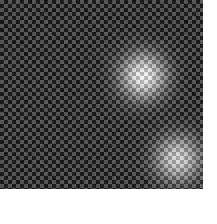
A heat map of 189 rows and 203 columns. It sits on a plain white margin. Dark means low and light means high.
Lone odd cells: none. Odd rows or columns: none. Bumps: two.
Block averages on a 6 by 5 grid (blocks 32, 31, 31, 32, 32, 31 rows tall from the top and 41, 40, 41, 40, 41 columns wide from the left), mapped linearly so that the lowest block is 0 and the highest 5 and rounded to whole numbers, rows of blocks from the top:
00000 / 00020 / 00151 / 00010 / 00013 / 00013
